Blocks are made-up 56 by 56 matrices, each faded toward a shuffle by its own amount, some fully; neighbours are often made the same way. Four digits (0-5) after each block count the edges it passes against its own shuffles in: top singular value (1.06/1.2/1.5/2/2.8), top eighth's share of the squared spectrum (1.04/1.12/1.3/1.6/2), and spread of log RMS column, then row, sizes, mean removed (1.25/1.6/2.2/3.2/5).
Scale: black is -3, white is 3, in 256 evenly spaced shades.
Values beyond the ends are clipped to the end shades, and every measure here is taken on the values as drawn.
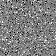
2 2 0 0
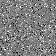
2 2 0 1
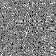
3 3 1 2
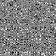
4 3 1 2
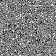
2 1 0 0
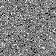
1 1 0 0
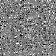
3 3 1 1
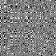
4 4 2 3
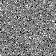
2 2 0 0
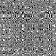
4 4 2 2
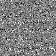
0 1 0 2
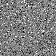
0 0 0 0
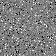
0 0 0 0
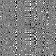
4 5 3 2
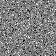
0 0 0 0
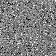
0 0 0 0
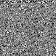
0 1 0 2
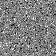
1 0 0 0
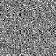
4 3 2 1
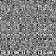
4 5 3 3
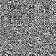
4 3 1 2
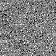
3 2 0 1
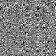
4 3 2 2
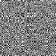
4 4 3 3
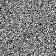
2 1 0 0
